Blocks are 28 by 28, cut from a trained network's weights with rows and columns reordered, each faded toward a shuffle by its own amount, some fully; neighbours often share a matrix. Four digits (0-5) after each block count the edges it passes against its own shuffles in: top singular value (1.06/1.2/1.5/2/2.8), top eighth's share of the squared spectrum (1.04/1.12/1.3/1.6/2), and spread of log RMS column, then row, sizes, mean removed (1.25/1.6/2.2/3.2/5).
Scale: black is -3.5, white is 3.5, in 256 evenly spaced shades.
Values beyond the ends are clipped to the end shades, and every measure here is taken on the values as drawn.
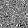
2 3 0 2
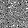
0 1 0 0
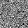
0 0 0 0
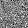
0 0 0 0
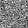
0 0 0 0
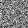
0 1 0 0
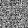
2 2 1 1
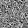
0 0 0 0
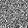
2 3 0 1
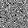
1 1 0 0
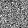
0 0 0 0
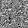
1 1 0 0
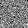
0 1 0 0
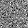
0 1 0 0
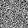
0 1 0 0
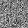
1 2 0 0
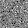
0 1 0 0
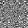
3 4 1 1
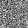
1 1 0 0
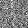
2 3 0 0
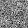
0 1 0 0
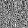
2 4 2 0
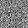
2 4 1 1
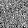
2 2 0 1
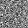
2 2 1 0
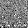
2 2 1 1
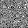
1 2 0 1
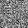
1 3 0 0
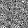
2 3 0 0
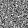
1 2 0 0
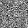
2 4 1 1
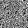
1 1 0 0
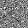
2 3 1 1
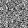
2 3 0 1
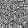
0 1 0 0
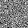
1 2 0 0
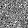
0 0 0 1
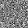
2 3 2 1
